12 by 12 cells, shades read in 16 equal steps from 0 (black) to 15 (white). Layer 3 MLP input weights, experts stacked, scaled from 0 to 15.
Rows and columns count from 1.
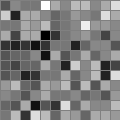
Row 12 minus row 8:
2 5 1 10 4 -1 0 3 -2 -1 8 -4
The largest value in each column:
12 11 10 13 15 10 13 12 14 11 13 13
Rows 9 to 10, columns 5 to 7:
10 9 11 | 10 7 7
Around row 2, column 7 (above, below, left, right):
8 7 6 9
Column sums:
82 73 78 81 91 81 94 91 107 97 89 108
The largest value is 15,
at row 1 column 5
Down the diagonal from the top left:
5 2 10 10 3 10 2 6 11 7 8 9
